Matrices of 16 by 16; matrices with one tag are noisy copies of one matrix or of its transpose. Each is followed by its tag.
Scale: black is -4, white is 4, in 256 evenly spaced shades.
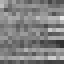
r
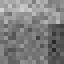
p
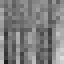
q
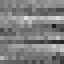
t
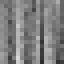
t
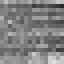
q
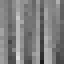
t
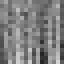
r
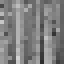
t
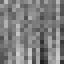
r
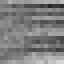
q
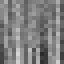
r
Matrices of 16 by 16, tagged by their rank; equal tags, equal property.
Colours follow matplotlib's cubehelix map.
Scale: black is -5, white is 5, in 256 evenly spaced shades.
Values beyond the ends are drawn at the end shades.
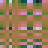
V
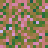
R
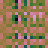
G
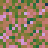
R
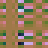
V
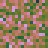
R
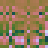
G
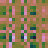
G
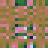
G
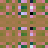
V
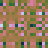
G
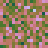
R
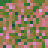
R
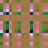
V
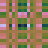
V
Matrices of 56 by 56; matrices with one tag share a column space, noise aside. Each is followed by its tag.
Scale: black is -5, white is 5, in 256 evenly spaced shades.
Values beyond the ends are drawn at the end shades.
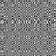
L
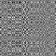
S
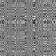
L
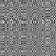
L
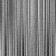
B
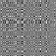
L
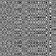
S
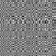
L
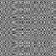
S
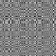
L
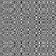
S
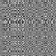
L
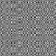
S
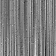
B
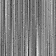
B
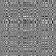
L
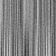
B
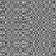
S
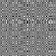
L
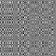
S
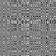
L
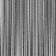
B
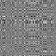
L
